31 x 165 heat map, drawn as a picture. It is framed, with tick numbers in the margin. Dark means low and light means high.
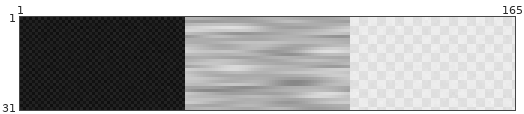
It is made of 1 by 3 panels. Panel 1,1: very low, checkered, faint in contrast. Panel 1,2: high, streaked across. Panel 1,3: very high, checkered, faint in contrast.
